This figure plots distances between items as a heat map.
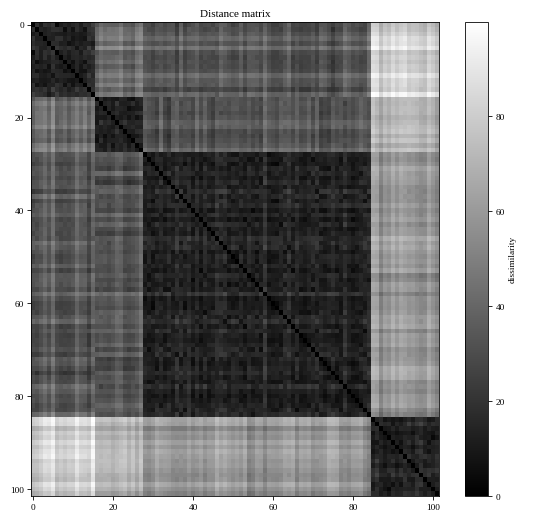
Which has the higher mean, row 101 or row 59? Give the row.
101
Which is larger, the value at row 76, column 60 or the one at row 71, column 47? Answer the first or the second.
the second
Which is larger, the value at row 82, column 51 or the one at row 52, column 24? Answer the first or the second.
the second
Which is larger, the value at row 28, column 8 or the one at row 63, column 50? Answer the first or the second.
the first
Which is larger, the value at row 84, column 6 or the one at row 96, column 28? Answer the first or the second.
the second
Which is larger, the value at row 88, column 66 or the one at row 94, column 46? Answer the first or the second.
the second
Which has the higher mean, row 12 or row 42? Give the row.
12
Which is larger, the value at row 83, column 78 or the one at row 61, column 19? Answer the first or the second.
the second
